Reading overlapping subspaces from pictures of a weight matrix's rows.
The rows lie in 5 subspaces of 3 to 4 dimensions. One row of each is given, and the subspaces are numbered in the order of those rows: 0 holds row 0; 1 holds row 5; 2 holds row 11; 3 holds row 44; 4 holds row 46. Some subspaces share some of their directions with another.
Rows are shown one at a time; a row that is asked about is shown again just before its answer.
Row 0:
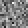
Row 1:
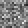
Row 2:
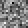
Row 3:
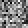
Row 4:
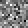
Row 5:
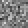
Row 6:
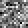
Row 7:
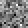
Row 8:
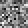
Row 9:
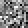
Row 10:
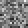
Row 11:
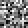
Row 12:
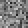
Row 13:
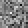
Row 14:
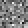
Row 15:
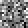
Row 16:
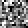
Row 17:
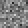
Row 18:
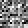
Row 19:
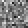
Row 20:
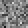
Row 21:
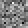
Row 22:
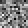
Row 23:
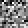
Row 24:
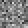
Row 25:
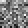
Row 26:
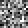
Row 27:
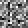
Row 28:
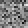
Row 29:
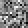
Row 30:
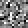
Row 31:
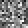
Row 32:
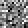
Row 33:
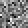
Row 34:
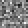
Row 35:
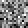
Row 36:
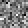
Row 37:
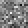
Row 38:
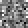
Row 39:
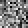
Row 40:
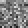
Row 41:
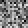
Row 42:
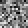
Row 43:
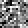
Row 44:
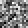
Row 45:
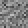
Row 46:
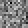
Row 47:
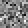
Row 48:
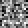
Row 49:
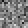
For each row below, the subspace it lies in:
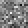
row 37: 4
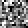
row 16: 0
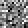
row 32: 2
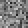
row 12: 4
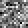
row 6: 0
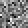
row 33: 0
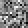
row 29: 4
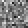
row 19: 0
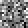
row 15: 2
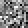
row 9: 4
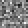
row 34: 2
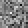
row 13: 4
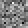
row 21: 3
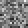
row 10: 0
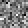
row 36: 1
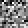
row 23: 0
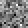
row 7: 3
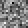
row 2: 3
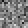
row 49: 1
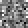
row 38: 2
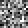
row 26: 2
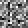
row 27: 1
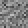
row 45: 0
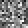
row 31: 2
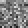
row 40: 1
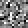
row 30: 1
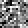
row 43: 0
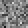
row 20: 0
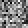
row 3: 4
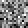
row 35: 1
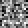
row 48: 2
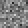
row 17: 3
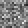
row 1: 3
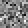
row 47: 1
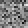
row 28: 3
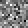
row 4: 1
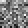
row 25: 1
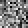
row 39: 4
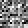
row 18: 0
